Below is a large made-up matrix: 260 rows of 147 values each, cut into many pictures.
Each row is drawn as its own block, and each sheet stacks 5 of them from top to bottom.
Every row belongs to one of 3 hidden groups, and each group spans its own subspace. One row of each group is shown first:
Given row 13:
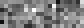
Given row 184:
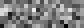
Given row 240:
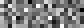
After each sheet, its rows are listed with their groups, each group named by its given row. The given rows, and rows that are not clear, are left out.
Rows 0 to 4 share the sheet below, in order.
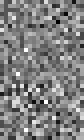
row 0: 240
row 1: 240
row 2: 240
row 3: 184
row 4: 13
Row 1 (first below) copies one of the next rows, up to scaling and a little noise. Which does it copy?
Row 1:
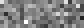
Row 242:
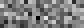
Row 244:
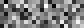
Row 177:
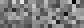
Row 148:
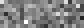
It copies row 148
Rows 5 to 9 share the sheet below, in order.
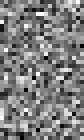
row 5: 13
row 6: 13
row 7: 240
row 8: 184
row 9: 240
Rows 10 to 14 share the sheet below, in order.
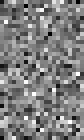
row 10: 13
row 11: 13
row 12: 184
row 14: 184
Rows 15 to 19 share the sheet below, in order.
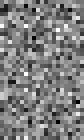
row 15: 184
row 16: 13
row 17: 13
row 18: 184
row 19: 13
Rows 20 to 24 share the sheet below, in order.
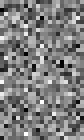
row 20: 184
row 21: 184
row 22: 184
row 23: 184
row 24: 240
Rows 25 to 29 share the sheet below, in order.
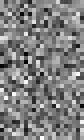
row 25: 240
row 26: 184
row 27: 184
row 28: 240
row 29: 240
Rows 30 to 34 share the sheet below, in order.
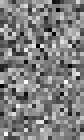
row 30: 13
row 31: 240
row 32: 184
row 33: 240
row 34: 13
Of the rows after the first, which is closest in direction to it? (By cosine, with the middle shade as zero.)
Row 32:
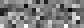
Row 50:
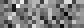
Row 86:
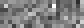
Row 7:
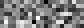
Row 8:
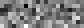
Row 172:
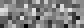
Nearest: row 8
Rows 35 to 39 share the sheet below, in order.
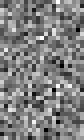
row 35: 13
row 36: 13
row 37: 184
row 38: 13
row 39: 13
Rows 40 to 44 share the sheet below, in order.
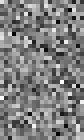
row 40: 240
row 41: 240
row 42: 240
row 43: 240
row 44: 240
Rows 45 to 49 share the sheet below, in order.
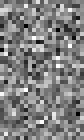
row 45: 184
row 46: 13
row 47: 13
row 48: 184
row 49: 13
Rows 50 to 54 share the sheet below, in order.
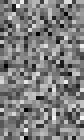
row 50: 240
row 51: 240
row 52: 184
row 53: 13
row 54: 13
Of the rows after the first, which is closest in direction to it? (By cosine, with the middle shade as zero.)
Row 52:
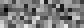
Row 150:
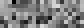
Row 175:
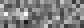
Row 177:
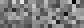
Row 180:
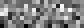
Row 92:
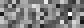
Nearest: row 92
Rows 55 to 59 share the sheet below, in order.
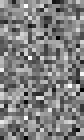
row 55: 13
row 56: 13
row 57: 240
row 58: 13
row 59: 184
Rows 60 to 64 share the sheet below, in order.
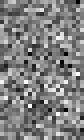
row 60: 13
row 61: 184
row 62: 184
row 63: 184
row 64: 13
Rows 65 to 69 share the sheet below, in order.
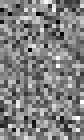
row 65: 13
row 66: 184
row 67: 13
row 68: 240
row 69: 184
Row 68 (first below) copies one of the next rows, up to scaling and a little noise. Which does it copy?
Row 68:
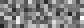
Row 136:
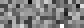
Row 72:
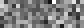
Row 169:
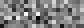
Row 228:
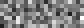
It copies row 228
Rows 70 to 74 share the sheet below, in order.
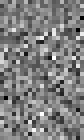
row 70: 240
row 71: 13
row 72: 240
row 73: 184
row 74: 184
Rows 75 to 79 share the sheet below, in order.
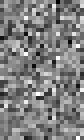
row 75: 13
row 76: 184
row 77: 13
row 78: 13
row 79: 13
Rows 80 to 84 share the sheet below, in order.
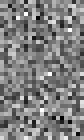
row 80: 240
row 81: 13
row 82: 240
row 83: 240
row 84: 184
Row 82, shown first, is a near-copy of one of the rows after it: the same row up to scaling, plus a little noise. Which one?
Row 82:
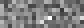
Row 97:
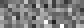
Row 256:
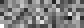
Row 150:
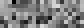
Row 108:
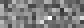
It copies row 108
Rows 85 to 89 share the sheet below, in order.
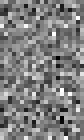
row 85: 184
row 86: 13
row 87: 13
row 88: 184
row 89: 184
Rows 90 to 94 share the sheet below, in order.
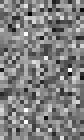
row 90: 13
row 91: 13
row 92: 240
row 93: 184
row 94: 240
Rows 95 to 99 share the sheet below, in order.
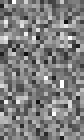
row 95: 240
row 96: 184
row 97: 240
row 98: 240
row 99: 240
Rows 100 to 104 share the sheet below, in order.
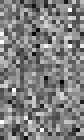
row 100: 240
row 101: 240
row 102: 240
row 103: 240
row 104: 184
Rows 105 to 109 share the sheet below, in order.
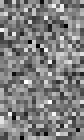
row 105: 184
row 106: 240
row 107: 13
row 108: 240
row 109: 240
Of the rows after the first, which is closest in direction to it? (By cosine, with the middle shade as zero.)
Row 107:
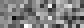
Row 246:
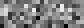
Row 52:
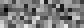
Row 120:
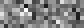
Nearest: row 52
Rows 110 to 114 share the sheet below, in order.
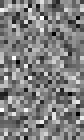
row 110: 184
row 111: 184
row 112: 184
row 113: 184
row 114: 13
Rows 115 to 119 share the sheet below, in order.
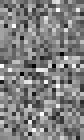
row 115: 13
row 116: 240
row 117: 13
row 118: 13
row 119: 184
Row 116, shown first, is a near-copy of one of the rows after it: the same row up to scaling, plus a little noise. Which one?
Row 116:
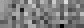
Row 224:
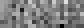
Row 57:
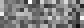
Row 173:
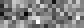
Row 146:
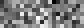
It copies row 224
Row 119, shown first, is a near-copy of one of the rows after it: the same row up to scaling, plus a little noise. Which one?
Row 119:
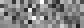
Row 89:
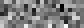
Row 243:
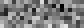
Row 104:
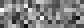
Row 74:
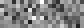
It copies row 74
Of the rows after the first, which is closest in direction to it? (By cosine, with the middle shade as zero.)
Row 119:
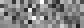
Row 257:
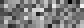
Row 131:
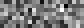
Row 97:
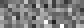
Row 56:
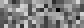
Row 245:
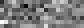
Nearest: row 56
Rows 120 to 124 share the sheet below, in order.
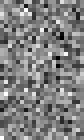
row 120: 240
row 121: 184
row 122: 13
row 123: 184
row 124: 184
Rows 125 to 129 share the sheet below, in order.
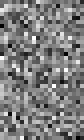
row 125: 184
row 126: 184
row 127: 240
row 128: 240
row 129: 240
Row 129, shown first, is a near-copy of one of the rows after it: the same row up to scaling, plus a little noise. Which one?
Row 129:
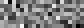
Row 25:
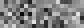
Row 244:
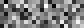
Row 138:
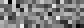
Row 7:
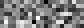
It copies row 138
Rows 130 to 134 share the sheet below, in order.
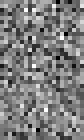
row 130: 13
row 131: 184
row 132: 13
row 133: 240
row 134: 240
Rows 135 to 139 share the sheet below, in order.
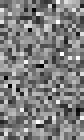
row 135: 13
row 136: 240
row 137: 13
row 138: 240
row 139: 13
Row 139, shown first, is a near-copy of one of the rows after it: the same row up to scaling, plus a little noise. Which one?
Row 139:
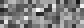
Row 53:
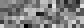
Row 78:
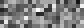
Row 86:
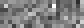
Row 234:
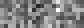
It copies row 78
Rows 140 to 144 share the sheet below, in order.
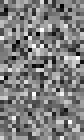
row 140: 184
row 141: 184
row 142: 13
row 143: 184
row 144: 240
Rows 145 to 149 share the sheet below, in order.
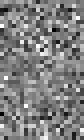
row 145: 184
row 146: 240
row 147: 13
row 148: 240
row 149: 240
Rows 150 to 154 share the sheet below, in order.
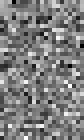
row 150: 240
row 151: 13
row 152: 184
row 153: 240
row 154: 13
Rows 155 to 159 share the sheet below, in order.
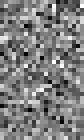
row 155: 13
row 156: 184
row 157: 184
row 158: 13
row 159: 184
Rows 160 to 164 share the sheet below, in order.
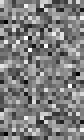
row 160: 13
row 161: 184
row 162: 184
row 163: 240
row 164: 13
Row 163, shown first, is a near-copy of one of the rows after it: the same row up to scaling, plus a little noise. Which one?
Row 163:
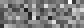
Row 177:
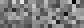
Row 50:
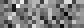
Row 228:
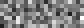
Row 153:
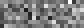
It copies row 153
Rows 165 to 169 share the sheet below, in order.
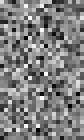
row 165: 13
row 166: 184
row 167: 184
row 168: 13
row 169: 240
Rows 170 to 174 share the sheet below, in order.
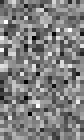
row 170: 13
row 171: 13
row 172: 184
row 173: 240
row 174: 240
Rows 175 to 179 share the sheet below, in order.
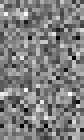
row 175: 240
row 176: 13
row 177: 240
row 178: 184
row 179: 240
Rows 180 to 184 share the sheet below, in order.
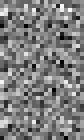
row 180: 184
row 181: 184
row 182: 184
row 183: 13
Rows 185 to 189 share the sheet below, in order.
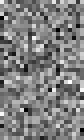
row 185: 240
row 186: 13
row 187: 240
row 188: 13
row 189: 240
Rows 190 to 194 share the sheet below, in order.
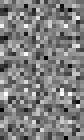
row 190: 184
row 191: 184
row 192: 184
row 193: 184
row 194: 184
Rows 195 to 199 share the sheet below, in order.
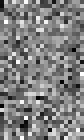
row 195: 240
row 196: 184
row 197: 240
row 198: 13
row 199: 240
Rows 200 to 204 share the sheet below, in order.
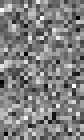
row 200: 184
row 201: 13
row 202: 184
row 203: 240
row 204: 13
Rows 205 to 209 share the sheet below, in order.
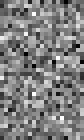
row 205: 240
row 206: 184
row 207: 13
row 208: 13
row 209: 184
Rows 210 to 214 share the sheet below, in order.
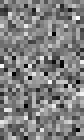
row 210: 184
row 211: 13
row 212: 184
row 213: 240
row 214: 184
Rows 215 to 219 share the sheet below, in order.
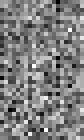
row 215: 13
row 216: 240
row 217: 13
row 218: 13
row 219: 184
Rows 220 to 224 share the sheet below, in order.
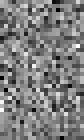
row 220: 13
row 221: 184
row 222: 13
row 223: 240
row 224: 240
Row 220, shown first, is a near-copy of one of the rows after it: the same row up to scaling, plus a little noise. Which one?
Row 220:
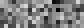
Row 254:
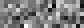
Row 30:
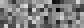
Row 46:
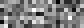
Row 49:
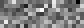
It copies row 30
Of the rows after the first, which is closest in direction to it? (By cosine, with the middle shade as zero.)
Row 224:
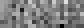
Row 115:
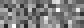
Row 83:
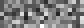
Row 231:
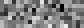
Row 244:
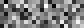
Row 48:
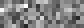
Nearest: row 244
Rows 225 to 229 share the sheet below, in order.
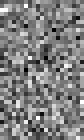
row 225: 184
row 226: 13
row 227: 240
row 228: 240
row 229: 184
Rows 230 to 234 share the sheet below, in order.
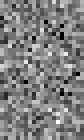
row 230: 240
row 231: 184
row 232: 184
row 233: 184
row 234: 13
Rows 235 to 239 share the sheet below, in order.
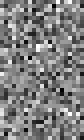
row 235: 13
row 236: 240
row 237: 240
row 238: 184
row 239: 13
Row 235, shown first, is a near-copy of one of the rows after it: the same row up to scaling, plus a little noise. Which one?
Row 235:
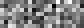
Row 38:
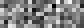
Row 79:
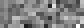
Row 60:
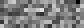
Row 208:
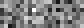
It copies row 38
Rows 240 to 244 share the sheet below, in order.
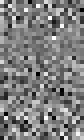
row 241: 13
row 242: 240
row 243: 184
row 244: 240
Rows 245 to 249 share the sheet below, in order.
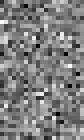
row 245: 13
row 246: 184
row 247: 184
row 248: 13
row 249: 13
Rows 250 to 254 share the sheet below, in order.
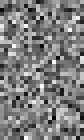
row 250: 184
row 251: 13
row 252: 13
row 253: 184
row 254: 13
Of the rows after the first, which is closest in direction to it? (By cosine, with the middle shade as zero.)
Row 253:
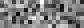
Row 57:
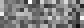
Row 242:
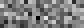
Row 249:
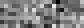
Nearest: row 57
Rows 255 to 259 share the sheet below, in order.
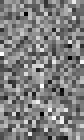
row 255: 240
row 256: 240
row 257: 13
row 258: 184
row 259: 184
